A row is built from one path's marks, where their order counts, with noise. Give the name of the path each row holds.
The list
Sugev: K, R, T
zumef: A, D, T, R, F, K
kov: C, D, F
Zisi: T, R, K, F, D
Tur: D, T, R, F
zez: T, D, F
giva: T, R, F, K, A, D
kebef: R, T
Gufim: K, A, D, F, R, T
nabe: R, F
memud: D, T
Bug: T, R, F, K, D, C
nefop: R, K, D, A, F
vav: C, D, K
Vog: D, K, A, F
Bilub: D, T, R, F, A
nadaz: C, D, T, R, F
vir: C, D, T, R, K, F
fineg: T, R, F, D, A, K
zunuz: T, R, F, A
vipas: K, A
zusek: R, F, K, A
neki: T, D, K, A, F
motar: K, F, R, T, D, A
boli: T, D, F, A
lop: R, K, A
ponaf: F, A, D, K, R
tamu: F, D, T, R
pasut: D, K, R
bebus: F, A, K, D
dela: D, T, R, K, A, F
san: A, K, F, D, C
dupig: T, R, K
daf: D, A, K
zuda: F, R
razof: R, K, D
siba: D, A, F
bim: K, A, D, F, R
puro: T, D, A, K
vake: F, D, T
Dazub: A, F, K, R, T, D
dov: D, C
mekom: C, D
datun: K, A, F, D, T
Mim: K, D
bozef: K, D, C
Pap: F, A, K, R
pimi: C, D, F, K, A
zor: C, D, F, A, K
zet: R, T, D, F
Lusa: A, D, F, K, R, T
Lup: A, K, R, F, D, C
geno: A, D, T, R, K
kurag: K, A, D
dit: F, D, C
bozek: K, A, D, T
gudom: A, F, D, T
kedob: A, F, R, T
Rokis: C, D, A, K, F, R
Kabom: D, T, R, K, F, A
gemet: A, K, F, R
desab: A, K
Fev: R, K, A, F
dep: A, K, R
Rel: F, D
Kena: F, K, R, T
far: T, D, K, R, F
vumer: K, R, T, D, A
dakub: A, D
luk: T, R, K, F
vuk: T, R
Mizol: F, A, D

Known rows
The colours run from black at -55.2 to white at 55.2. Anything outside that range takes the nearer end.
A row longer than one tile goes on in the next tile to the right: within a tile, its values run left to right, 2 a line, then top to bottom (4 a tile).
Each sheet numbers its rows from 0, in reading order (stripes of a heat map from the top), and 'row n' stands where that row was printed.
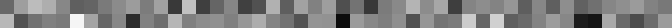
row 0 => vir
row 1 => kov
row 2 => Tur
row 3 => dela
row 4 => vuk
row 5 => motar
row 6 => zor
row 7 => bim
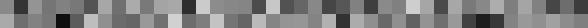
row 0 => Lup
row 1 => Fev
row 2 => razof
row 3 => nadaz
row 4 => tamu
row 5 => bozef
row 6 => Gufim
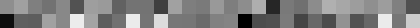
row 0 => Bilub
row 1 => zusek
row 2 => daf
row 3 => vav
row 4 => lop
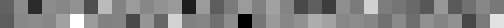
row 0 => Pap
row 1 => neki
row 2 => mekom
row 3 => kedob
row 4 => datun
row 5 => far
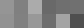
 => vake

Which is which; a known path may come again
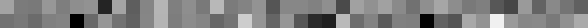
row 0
daf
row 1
Zisi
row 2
ponaf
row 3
dov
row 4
zez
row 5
zunuz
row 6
nabe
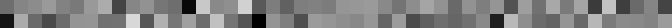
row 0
bim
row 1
vumer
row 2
Dazub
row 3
zuda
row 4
memud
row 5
puro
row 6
Fev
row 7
Tur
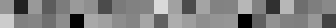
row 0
mekom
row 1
giva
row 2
kurag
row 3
Rel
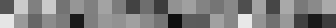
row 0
nefop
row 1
Gufim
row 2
Bilub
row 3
bozef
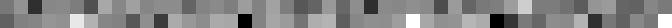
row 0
dep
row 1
Vog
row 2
dakub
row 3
Kena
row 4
Pap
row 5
Mizol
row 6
boli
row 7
Kabom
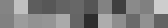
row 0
kebef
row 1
tamu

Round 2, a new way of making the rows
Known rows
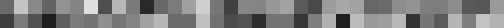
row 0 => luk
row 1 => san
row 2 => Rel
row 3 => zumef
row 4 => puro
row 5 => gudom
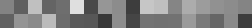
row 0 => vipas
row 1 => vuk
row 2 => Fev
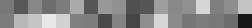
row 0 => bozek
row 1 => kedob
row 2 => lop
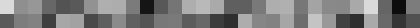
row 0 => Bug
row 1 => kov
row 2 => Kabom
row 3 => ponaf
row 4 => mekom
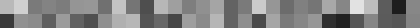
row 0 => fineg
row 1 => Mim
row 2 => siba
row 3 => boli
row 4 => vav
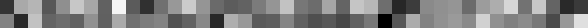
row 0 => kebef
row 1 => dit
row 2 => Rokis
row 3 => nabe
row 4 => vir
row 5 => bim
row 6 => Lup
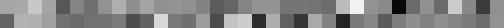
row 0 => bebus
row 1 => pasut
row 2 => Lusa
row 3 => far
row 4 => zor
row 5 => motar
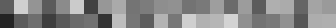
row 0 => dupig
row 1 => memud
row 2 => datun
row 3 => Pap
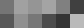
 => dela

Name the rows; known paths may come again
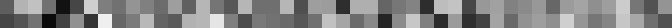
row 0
nadaz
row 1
neki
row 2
kurag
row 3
dep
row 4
Kena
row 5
zuda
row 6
bim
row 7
Mizol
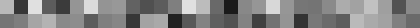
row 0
bozef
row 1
Bug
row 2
vav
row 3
Zisi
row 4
bebus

